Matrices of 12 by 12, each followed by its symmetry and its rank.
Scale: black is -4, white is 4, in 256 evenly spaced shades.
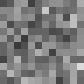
neither, full rank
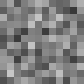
antisymmetric, full rank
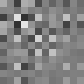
symmetric, rank two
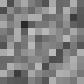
symmetric, full rank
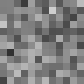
antisymmetric, full rank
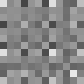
symmetric, rank two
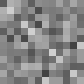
symmetric, full rank
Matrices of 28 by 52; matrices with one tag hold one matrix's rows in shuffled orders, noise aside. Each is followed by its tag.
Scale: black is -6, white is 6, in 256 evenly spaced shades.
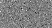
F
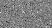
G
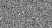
G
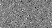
F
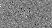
F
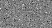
G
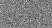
F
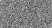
F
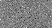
F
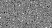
G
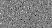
F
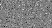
G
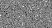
G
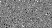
G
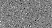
F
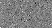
F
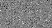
G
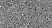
F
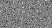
G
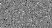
G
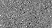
F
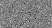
F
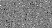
G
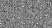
G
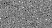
G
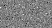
G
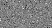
G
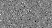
F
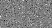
G
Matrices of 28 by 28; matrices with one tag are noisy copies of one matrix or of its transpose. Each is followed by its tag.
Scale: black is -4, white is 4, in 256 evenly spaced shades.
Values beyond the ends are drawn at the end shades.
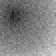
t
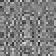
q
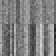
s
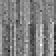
s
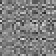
q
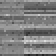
s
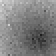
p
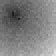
t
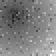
t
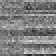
s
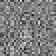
q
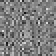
q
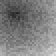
t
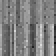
s
